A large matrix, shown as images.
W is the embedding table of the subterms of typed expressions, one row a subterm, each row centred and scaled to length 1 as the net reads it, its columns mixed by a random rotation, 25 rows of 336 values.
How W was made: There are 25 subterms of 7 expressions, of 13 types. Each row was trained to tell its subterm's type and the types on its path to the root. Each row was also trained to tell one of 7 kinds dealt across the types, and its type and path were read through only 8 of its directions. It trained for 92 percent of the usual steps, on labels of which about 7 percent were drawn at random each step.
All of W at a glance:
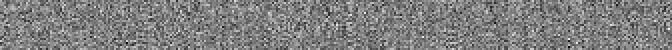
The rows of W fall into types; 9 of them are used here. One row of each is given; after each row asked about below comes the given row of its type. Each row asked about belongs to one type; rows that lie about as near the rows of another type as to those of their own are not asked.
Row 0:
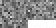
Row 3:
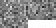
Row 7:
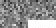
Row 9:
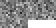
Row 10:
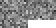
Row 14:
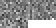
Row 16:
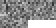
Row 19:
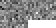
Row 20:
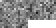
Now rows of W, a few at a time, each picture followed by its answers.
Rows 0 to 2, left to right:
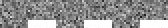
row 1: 14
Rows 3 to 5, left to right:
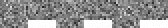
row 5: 3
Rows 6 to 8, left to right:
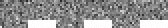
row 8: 14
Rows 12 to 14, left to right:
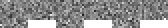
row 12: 19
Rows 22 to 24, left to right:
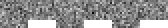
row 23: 20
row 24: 0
